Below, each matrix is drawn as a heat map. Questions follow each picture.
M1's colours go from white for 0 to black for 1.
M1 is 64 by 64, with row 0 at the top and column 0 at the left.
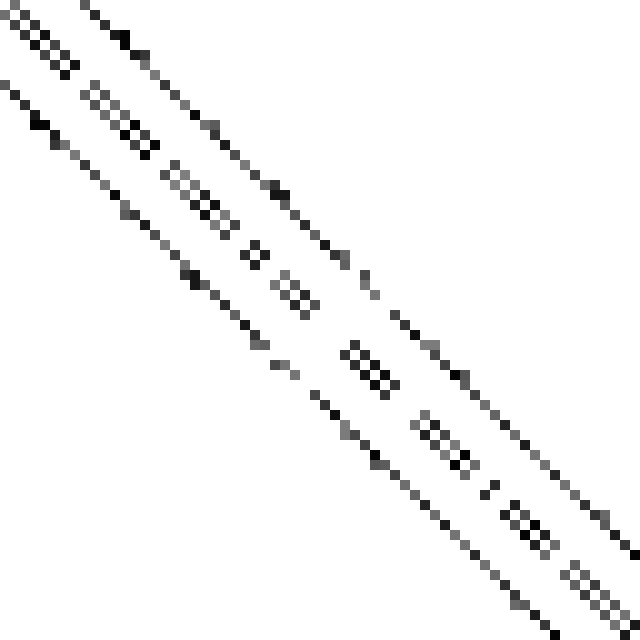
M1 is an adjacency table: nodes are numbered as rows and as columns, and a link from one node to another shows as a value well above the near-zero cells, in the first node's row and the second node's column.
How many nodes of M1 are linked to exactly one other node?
0
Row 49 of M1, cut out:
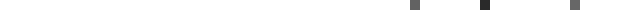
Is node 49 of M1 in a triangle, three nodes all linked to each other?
no
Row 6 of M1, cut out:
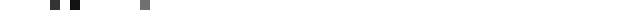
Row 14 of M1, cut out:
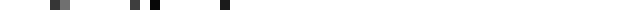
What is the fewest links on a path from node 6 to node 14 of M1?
1
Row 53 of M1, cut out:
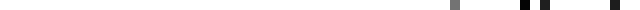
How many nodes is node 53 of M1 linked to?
4
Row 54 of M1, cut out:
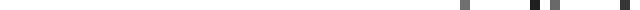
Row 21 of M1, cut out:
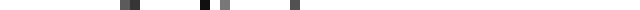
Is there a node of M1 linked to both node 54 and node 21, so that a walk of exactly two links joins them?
no
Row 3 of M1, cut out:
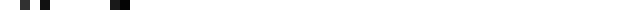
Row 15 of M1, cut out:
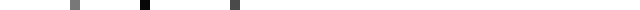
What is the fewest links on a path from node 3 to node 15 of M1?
4
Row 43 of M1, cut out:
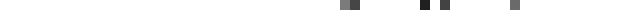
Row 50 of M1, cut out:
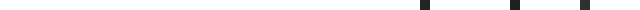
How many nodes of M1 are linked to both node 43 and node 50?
2
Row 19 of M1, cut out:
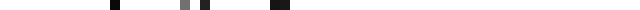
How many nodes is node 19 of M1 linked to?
5
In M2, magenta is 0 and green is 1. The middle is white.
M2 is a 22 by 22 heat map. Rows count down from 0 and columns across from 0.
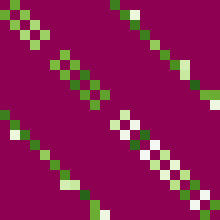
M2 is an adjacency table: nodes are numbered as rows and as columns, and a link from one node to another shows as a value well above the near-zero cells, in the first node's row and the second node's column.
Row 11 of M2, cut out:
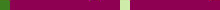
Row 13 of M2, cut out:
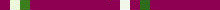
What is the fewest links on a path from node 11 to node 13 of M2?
2
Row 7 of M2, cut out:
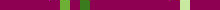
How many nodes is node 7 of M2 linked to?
3
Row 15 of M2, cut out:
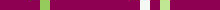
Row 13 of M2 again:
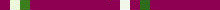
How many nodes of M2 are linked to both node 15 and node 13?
1
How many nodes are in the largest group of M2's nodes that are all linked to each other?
3
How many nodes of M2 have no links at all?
0
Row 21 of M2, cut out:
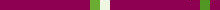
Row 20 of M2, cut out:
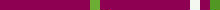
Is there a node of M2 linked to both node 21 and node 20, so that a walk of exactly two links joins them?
yes
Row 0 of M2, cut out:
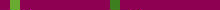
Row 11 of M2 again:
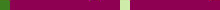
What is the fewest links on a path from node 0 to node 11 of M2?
1
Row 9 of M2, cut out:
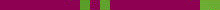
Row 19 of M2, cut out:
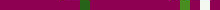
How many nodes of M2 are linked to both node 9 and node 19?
2
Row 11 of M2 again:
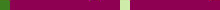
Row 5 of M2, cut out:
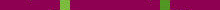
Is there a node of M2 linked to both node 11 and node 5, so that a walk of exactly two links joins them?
no
